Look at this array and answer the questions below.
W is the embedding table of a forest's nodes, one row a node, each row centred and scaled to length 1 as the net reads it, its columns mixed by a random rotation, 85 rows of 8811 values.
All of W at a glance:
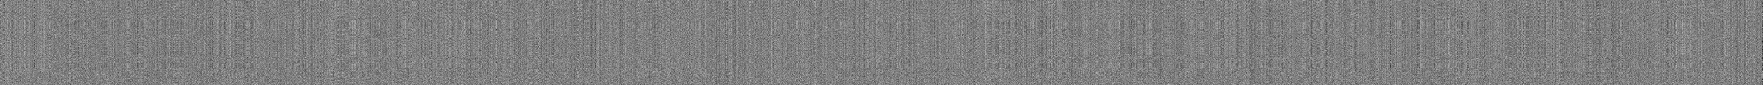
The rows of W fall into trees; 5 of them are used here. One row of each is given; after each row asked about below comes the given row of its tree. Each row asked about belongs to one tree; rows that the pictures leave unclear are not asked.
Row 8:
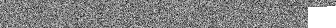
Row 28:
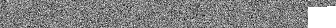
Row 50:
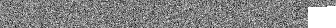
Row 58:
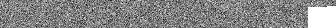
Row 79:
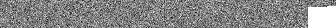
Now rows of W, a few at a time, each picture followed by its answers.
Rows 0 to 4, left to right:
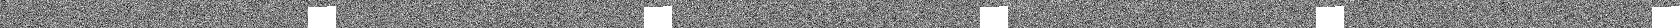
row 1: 8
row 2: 8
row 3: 58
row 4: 8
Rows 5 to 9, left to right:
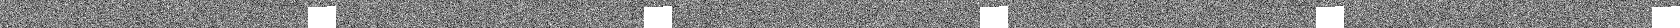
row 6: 50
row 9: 58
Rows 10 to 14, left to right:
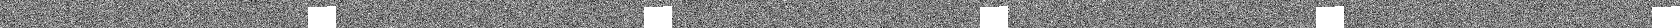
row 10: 28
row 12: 8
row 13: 58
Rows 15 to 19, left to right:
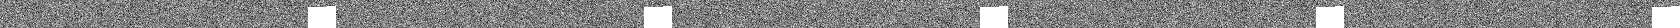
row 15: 8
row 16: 28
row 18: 50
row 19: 8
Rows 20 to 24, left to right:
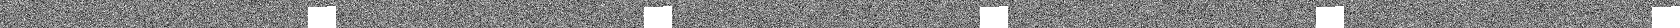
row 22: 28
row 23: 28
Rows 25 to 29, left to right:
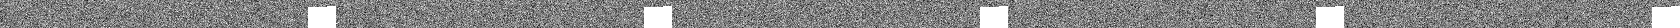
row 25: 28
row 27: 28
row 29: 8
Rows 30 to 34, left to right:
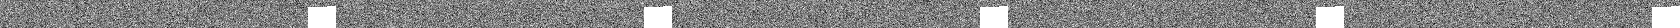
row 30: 8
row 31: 28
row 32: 28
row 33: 28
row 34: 8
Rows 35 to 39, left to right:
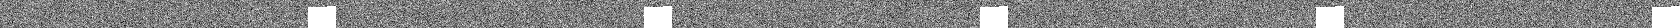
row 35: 50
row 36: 28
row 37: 50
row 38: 79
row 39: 8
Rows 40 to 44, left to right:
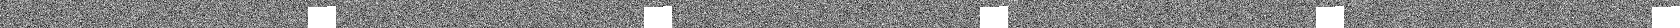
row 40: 28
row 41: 79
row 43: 8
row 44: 28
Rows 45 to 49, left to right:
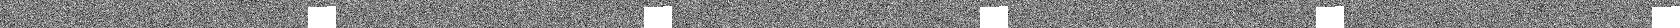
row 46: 79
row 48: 28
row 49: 28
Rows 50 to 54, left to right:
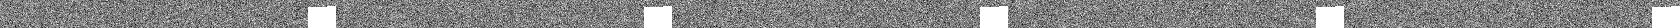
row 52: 28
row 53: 28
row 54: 28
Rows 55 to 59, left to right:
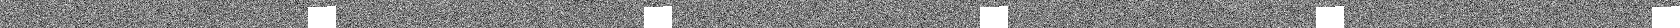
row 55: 8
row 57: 79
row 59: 8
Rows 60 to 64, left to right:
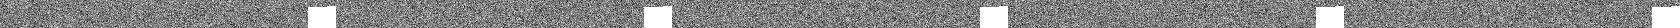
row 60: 28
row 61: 8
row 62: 8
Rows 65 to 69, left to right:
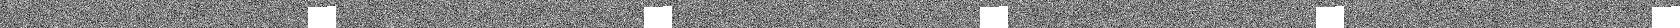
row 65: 28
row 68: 79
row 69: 58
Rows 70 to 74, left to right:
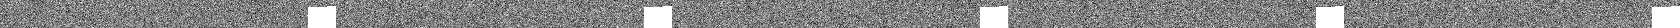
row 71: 58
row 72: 8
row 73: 8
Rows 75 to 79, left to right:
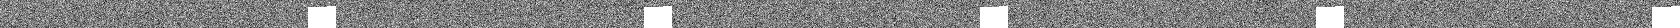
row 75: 58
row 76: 8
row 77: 8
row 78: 28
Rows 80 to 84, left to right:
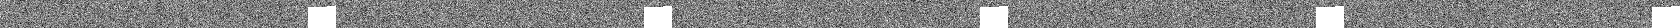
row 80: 8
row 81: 79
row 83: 58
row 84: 50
